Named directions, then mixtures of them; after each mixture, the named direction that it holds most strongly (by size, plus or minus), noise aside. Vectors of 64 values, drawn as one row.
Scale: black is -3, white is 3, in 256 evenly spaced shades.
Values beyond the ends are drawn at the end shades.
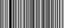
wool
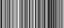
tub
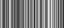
tub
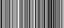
tub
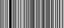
wool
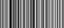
wool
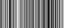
wool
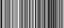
tub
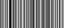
wool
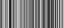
wool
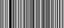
wool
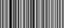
wool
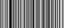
wool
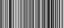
wool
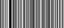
wool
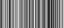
tub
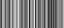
tub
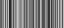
wool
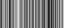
tub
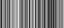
tub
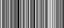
tub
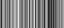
tub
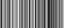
tub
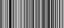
wool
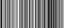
tub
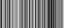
tub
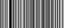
wool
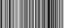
tub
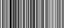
tub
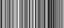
tub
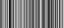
wool
